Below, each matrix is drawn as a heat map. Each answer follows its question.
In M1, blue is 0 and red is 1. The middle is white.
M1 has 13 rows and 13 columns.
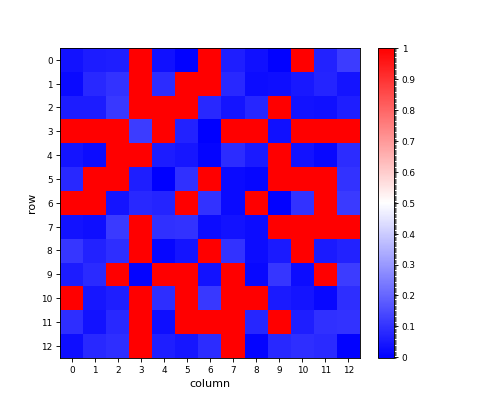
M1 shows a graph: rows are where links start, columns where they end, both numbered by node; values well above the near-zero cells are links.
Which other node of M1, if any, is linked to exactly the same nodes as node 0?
node 8
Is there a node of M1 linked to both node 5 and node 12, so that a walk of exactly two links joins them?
no
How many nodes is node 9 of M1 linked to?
5
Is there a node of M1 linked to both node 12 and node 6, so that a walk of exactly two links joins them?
no
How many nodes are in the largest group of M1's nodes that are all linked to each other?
3
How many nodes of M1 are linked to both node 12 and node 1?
1
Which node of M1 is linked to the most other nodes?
node 3
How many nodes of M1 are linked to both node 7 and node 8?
2
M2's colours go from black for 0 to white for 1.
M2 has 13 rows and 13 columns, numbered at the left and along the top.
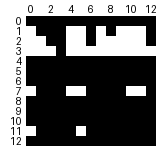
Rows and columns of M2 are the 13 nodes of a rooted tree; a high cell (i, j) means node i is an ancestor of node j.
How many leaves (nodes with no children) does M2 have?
8
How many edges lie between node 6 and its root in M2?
1
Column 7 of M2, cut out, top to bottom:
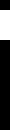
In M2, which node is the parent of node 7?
1
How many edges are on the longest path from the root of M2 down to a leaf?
5
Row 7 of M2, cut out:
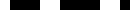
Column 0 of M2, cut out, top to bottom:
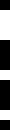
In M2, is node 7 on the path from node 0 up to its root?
yes
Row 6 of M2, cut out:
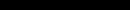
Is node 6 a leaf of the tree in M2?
yes
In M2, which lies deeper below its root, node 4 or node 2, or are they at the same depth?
node 4
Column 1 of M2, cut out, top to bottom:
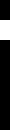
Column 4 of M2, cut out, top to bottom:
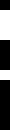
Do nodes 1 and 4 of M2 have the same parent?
no
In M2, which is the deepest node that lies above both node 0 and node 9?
1
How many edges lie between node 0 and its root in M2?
5
